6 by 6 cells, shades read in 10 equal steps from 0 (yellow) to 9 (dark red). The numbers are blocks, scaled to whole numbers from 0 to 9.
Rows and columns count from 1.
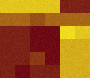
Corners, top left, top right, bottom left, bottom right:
1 8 8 2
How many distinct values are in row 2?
2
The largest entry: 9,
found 6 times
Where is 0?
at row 3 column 5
